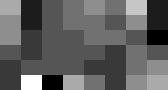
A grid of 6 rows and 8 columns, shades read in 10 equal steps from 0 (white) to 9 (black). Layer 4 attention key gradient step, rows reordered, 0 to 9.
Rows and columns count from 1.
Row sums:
41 46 48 49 48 38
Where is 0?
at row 6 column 2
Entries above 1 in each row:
8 8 8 8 8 7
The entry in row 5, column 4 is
6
